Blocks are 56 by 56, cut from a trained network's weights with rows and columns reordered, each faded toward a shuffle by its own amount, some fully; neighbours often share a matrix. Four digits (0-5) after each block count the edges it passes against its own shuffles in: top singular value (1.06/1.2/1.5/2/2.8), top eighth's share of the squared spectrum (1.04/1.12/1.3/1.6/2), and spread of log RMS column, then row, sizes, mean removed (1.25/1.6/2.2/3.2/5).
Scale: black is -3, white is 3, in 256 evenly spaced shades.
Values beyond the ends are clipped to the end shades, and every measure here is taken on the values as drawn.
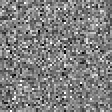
3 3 1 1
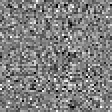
3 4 2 2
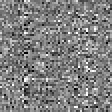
4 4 3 2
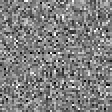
3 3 1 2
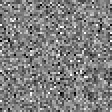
3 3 2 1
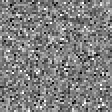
1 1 0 0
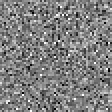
2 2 1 1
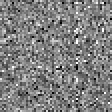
3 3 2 1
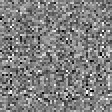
3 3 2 2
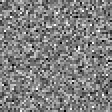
0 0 0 0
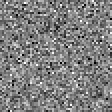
2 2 0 0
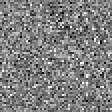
3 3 1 2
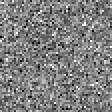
0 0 0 0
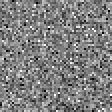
1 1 0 0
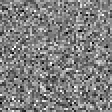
3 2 0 1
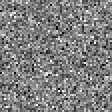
0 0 0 0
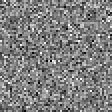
0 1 0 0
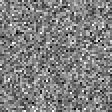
0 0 0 0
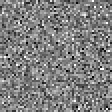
0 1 1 0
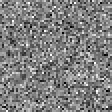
1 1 0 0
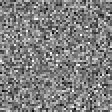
0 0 0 0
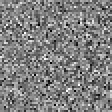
0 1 0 0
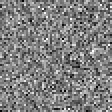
1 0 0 0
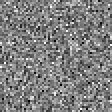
0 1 0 0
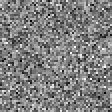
0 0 0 0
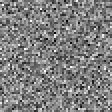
2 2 0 0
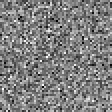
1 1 0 0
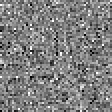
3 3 1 1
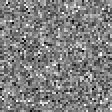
1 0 0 0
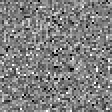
2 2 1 1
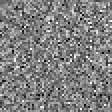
2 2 0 1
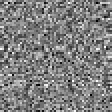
4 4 1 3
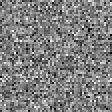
2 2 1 1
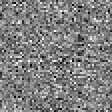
3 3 1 1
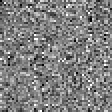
3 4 2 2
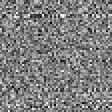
4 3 0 2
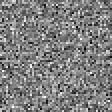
1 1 0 0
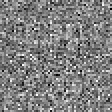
3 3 1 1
